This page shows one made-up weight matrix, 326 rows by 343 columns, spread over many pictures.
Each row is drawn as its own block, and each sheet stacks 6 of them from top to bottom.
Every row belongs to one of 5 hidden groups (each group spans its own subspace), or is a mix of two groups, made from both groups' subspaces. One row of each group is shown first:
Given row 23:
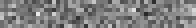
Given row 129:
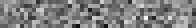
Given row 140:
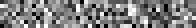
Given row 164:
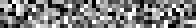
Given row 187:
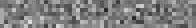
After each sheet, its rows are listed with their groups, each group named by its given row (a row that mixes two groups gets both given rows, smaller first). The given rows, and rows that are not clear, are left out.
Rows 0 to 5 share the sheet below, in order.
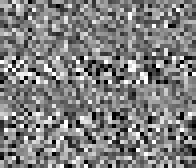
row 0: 164
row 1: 164
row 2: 140
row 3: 140
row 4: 23 and 164
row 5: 23
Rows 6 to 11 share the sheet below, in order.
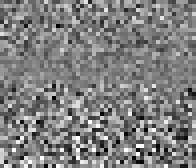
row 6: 187
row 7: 164
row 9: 23
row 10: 129
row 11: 187
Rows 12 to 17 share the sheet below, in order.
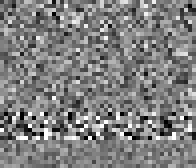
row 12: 23
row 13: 129
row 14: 129
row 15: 23
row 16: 140
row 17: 164
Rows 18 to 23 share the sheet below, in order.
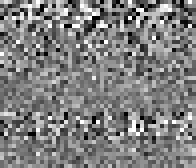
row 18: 23 and 129
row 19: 140
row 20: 164
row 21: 23
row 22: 23 and 187
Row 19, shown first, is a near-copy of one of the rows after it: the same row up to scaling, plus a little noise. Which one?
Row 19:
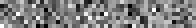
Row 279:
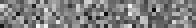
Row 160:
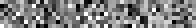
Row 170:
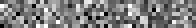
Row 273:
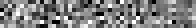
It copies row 160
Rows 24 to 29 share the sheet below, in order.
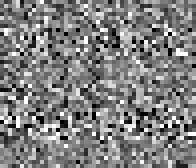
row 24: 140 and 164
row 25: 129
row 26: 23 and 164
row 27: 164
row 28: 164
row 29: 129
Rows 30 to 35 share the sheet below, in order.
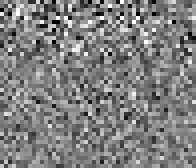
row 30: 140
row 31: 23
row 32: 23
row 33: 140
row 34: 187
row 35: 23 and 187
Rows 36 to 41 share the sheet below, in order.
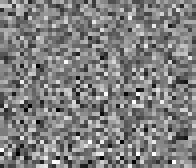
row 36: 164
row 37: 129
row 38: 129
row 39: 187
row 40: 129
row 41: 140
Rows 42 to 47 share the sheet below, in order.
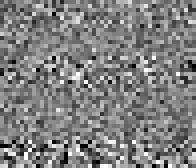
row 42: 23
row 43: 164
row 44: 23
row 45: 187
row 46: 129
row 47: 164
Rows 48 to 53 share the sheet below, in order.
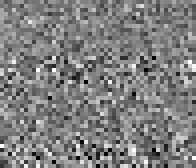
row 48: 187
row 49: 23
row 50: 23
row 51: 140 and 187
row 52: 129
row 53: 140
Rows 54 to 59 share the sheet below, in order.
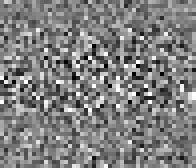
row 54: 187
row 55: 129
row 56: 187
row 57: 23 and 140
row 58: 187
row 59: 129
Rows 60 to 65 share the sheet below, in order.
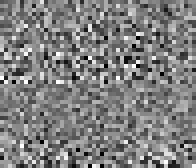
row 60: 140
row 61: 187
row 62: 187
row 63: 129
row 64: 140 and 164
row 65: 140 and 164
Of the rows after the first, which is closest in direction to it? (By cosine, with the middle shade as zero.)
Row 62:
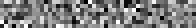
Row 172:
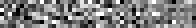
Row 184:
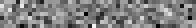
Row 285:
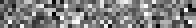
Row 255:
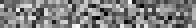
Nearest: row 172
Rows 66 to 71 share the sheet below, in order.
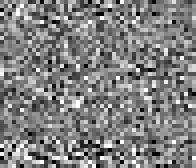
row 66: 140
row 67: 164
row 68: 23 and 187
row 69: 23
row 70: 187
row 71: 140
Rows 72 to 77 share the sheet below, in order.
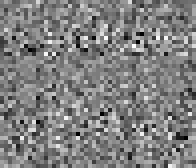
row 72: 129
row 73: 187
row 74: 23
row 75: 23
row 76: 129
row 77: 164
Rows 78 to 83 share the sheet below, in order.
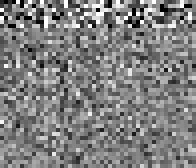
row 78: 23 and 140
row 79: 187
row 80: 164
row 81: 23 and 164
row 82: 140
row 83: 23
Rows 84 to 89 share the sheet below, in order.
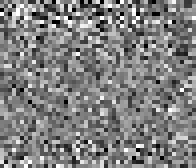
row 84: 140
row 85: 129
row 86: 140 and 164
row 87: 140 and 164
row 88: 129
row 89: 187
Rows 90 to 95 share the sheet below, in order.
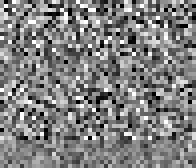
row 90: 164 and 187
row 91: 140
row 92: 129
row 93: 140
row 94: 140
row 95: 23
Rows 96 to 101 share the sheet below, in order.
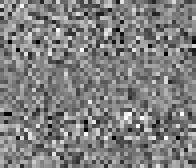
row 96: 140
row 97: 23 and 140
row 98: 164
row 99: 140
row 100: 23 and 187
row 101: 23
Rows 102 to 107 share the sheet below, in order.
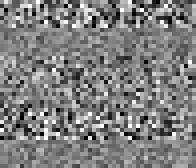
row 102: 129
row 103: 129
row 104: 23
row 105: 187
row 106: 140
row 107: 129
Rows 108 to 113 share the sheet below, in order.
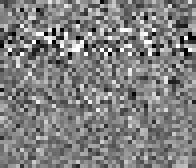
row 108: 129
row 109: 23
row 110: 164
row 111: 140
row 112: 140
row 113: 129
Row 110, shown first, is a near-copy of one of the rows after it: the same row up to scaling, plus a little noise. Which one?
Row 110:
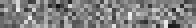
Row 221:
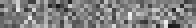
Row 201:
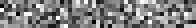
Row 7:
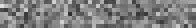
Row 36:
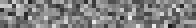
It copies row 221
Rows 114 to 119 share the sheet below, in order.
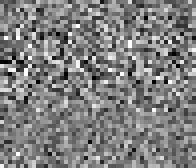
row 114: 129
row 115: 164
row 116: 164
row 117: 164
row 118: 164
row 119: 140 and 187
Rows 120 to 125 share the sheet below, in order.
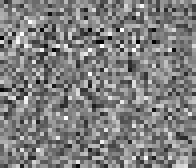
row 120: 187
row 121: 140
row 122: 140
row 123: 164
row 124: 129
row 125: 129
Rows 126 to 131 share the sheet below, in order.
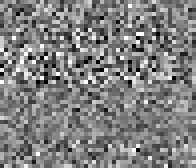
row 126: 23 and 140
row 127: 187
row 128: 140
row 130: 164
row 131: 23 and 187
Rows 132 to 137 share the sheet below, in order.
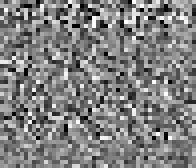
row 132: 129
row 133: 129 and 187
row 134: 164
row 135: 140
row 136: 164
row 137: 129
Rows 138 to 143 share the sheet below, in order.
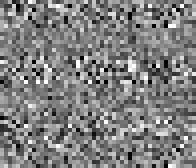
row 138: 164
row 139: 140
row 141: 187
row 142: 164 and 187
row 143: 164
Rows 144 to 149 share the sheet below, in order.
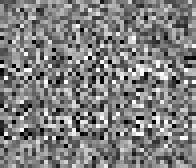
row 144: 129
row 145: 140
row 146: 164 and 187
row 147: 187
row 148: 187
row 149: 129
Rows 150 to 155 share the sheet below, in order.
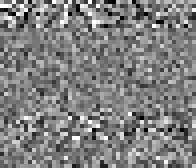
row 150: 164
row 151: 187
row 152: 164
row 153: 164
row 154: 129
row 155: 129 and 164
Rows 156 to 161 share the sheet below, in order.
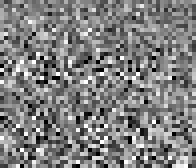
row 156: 187
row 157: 140 and 164
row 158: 140
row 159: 164 and 187
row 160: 140
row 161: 129
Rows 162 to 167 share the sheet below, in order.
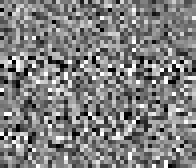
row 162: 140
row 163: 129 and 140
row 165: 164 and 187
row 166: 187
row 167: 164
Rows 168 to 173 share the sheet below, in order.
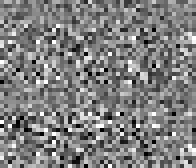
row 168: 187
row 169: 23
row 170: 140
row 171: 129 and 187
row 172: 140
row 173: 23
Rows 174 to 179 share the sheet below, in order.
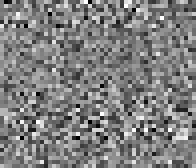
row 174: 187
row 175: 23
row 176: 23
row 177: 129
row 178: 129
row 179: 129 and 140
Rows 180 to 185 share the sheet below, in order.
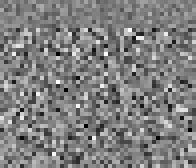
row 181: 129 and 187
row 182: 129 and 187
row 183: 129
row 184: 140
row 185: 23
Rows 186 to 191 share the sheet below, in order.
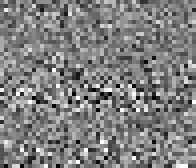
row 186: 164
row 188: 23
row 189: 129 and 140
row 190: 164
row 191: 129 and 187
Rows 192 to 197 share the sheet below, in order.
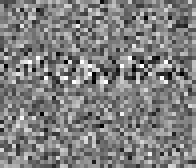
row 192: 129
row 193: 187
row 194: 129
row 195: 23
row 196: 140
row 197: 164
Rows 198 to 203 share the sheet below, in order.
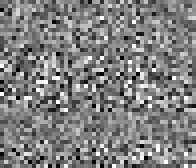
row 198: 140
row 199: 187
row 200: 140
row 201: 164
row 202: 23
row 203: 164 and 187
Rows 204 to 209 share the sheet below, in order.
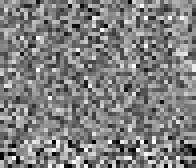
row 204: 129
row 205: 129
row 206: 23
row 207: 187
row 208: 164
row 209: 23
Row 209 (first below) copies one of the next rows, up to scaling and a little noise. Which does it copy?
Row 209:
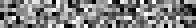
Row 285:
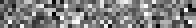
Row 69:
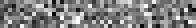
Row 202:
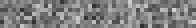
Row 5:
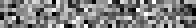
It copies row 5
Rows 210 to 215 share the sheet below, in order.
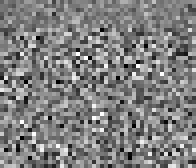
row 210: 23
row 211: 129
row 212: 187
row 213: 164
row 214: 23 and 129
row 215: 164
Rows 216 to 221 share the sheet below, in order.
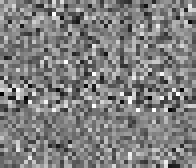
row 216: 23
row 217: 129
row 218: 129 and 187
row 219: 164
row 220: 140
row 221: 164
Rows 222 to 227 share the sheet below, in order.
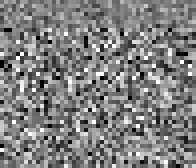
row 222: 23 and 140
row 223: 129 and 187
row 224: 140
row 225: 140
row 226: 187
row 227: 164
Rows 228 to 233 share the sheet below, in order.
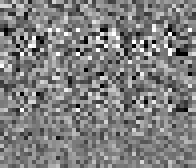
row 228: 164
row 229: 129
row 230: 140
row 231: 129
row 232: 187
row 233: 129 and 164
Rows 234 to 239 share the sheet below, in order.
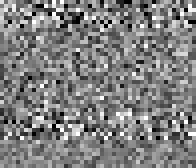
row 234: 23
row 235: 129
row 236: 187
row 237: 140
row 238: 23
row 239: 23 and 129
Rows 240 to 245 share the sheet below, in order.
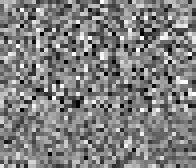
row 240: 129
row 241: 23 and 129
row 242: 129
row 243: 23
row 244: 129 and 140
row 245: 187
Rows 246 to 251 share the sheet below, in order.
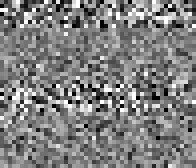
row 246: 129 and 164
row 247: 129
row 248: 129
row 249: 140
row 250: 140
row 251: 164
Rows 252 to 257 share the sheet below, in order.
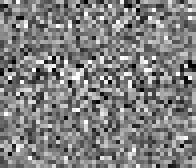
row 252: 140 and 187
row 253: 140 and 187
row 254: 23
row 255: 129 and 140
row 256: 129 and 187
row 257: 140 and 164
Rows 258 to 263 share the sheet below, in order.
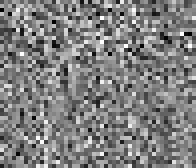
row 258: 140
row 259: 23 and 140
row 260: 164
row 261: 140 and 187
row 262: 140
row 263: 140
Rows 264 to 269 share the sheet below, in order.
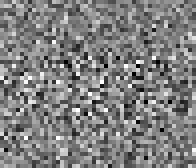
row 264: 164
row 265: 23
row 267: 129
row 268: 187
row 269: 129 and 164
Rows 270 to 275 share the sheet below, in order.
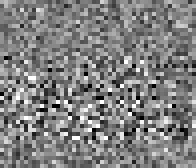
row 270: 129
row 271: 129
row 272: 187
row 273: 140
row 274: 129
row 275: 140 and 187
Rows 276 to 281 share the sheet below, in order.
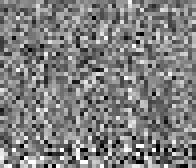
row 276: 23 and 129
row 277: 187
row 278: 129 and 140
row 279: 140
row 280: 140
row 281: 187
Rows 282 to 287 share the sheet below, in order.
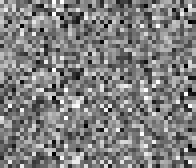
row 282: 23
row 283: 140
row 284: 23
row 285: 23
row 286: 129 and 140
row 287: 23
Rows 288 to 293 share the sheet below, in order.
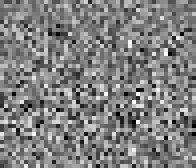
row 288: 187
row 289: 129 and 164
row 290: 23
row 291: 187
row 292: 23
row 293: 140
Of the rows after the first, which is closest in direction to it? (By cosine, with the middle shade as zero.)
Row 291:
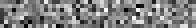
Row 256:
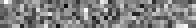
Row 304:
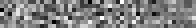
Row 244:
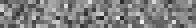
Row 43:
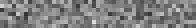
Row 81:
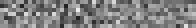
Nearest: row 256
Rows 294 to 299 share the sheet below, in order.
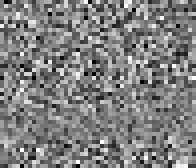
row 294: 187
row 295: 129
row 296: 23
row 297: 140
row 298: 164
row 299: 129
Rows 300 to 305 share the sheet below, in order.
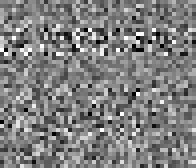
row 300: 187
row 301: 187
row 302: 164
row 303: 23 and 187
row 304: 140
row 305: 23
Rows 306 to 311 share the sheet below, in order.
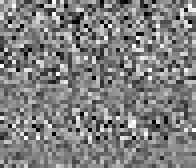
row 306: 23
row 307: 187
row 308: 164
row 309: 129
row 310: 140
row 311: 187
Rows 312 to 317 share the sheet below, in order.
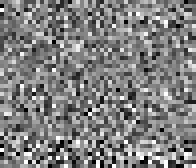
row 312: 164
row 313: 23
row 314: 23
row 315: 140
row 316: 187
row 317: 164
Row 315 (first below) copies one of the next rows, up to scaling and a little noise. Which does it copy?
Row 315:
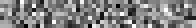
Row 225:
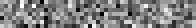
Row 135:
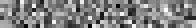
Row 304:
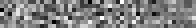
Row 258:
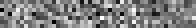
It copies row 135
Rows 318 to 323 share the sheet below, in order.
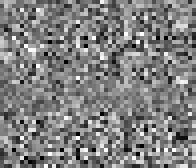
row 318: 129
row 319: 187
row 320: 129
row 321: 23
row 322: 129
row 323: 187
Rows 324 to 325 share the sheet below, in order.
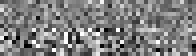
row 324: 23 and 140
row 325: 140 and 164
